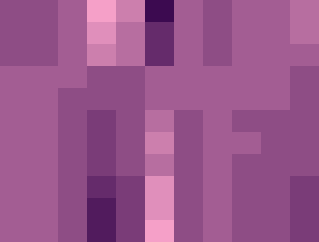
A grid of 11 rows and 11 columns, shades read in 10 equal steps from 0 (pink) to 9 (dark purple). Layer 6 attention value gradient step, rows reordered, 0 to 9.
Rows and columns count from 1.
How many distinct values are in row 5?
2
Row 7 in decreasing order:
6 5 5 5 5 5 4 4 4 4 2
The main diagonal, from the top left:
5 5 4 5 5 3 5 4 5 5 6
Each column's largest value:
5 5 5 8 6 9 5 5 5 5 6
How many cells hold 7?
3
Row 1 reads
5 5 4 0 2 9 4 5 4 4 3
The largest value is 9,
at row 1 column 6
